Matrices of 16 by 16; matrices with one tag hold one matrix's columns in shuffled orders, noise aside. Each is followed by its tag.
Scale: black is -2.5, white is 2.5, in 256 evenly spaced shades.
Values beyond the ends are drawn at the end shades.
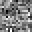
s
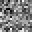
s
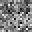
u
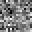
s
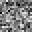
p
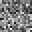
u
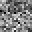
u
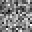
u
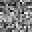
p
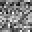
p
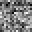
p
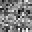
s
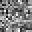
s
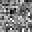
s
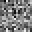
s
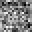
p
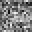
p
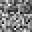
u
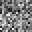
u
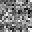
s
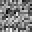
s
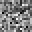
u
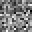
u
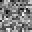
s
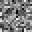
s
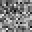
u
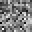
u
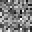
s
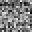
p
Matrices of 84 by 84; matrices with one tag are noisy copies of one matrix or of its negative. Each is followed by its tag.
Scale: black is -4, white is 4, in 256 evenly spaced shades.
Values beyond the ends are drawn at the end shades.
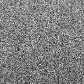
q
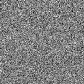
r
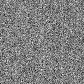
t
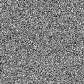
r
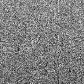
q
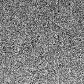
q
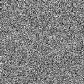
r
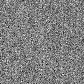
t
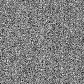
t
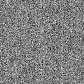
t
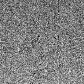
q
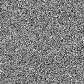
r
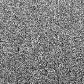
q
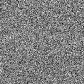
r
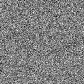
r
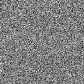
r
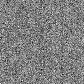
t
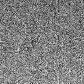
q
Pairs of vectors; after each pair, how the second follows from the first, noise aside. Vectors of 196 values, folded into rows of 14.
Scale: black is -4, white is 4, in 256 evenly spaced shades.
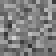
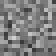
copied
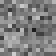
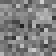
reversed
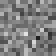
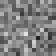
copied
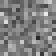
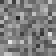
reversed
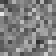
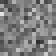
copied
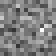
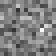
copied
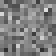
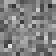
reversed
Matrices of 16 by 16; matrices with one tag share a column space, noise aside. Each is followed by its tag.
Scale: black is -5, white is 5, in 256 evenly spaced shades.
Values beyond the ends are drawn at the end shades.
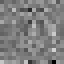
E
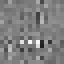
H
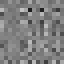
E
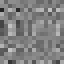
E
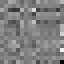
E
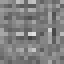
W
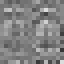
E
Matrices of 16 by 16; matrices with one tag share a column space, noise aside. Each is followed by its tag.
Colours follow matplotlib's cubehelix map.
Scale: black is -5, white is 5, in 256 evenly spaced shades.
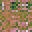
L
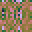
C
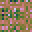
C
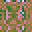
C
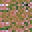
L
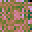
C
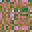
C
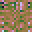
L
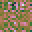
L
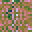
C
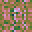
C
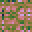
C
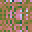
C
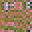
L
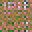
L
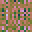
C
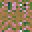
L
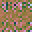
L
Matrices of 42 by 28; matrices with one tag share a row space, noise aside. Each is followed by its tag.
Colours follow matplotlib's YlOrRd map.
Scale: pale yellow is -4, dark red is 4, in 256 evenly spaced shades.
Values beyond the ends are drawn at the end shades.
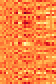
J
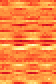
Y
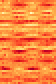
Y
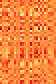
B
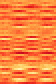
Y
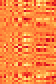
J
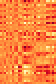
J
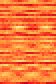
Y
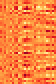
J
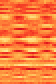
Y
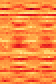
Y
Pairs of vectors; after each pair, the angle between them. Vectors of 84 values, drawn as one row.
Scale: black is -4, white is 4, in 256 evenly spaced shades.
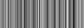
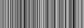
nearly parallel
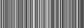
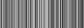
nearly parallel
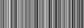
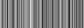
orthogonal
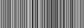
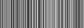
nearly opposite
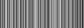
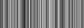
orthogonal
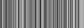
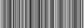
orthogonal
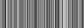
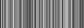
partly aligned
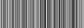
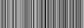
partly aligned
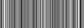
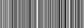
orthogonal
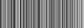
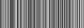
partly aligned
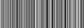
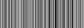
partly opposed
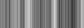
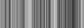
nearly parallel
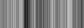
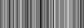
partly aligned
